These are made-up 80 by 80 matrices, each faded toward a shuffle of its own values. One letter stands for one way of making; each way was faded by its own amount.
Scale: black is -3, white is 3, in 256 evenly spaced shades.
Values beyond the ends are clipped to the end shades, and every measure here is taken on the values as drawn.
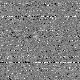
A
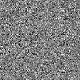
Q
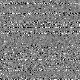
A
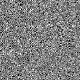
Q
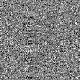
Q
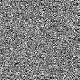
Q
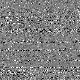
A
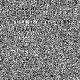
Q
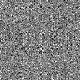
Q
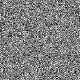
Q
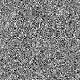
Q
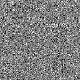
Q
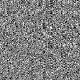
Q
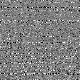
A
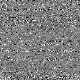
A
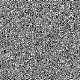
Q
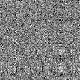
Q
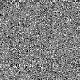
Q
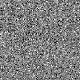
Q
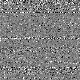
A
